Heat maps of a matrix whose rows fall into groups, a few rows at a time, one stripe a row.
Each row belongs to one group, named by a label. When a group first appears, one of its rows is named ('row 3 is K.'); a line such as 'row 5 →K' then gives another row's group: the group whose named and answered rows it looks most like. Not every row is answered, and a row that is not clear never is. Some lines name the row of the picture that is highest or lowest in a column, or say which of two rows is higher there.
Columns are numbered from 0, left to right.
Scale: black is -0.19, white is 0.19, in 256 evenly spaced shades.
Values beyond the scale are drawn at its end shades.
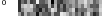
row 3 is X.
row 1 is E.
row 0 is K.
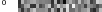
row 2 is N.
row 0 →E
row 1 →K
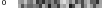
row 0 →X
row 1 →N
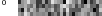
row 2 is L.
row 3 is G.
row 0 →E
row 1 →X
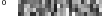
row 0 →N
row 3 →K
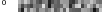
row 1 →N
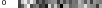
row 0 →E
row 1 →K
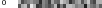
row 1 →E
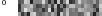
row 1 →E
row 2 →K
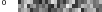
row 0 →E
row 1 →G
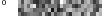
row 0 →X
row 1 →G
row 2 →K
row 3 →N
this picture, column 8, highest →3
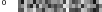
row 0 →L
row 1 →X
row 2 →L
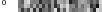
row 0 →L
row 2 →N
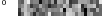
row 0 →L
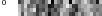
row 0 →K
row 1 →G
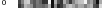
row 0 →K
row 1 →K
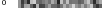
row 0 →N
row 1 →K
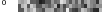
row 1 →E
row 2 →L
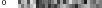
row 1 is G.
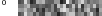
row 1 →X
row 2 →X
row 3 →K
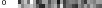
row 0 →E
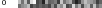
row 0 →G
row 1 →X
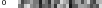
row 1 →L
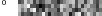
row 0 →K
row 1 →X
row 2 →G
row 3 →N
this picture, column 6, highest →0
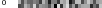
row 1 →L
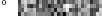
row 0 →E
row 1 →X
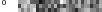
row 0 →X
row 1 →E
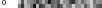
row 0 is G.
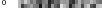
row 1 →N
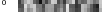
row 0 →E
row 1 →L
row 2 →L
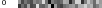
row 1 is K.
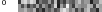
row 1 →N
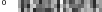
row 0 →N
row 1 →N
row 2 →G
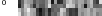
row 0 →K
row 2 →G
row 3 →G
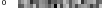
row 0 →X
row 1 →L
